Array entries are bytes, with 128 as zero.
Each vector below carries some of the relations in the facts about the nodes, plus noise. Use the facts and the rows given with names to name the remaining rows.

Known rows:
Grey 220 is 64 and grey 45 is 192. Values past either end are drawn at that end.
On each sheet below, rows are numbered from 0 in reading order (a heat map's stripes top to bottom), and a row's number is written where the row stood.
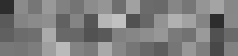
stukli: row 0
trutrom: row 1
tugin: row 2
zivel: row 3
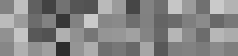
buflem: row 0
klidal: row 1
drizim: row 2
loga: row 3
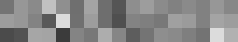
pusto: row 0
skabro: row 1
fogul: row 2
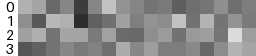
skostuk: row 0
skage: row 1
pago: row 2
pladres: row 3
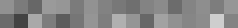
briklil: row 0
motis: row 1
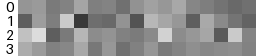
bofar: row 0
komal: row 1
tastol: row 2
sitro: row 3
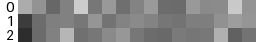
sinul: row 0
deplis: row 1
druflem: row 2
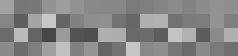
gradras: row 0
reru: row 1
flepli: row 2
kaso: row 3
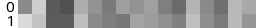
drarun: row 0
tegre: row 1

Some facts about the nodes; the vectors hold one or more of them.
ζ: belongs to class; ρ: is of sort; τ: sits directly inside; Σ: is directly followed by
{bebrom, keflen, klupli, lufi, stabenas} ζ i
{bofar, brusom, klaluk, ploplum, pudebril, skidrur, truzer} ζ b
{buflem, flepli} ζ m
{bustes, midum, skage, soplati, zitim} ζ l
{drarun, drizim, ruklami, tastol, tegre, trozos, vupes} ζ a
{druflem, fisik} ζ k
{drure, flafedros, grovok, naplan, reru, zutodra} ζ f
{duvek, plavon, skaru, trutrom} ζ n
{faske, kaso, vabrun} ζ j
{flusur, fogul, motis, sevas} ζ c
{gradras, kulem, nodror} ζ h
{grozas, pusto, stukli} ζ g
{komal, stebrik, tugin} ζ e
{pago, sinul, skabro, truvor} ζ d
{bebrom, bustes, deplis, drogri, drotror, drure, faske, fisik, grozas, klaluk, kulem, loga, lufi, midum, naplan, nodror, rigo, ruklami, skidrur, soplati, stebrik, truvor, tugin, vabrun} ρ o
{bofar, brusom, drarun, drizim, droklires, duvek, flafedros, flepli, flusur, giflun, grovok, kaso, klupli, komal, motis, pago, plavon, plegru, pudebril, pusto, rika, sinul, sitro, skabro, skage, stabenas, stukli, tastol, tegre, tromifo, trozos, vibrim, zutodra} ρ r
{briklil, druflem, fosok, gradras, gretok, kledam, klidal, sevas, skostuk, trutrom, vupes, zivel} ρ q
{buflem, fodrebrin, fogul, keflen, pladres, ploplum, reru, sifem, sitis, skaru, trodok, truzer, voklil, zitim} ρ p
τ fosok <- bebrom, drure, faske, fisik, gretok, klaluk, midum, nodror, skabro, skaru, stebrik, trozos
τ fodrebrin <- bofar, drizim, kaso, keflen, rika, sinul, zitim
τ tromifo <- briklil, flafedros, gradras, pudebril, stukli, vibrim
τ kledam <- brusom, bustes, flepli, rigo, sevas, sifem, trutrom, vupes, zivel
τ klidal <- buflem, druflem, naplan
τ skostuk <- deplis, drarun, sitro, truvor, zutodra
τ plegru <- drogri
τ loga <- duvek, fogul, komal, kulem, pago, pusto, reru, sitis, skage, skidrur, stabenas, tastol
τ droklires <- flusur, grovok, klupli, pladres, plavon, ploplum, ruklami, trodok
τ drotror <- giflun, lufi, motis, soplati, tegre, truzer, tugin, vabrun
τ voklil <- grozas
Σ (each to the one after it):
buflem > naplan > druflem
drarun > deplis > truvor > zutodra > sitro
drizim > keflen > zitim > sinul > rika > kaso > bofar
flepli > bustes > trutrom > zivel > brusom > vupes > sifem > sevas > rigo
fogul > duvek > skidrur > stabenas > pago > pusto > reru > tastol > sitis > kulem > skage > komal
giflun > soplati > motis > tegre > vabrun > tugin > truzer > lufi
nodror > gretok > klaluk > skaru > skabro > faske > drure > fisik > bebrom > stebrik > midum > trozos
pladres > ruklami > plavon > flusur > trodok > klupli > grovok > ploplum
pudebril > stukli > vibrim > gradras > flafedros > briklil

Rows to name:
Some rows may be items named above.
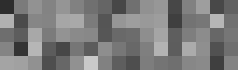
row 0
fisik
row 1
lufi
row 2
drure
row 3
midum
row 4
fosok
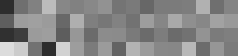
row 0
druflem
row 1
skidrur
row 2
naplan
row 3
trozos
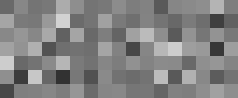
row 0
truvor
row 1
sifem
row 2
kulem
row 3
skaru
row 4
trodok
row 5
midum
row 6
deplis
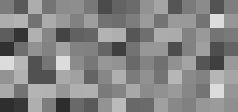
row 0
drure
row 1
pago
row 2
zitim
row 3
fisik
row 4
vupes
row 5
ruklami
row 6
stabenas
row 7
soplati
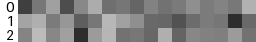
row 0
nodror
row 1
kledam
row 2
loga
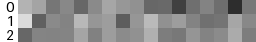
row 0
kledam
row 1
klupli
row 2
vibrim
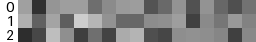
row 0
sevas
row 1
bebrom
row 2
bustes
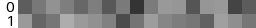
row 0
stebrik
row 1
vabrun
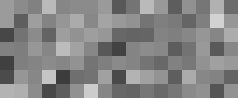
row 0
sitis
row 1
keflen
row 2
gretok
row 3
faske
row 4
deplis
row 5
komal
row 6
fosok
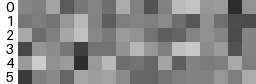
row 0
skaru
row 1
rigo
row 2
zivel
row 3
plavon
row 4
loga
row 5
gretok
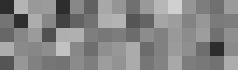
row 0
duvek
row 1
zitim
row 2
klaluk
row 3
brusom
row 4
pudebril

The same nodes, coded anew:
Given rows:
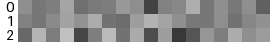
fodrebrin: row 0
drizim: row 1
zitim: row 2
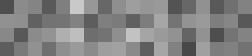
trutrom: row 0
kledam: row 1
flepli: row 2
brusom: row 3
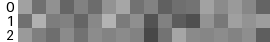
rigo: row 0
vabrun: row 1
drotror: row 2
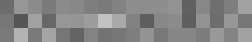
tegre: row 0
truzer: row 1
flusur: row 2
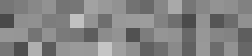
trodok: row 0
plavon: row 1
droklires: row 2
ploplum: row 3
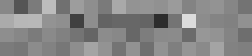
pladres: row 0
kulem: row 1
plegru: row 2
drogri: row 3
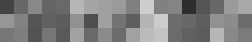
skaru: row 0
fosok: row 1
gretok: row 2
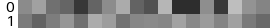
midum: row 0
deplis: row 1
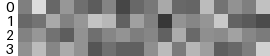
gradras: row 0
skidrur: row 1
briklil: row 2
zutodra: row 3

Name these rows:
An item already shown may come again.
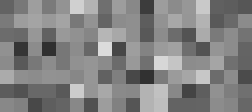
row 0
skidrur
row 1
stabenas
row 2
bofar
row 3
stebrik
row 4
truvor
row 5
loga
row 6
klaluk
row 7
fosok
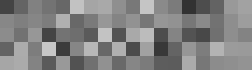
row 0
skaru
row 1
klupli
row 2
trozos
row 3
zitim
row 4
sevas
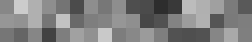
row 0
skage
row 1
tastol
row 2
fisik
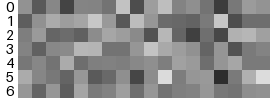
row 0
bebrom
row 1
duvek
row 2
faske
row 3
flepli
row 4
vibrim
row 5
drure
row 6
lufi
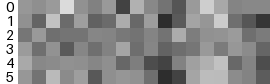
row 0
fogul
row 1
komal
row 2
zivel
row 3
rigo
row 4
loga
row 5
sitis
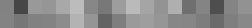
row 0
buflem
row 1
ruklami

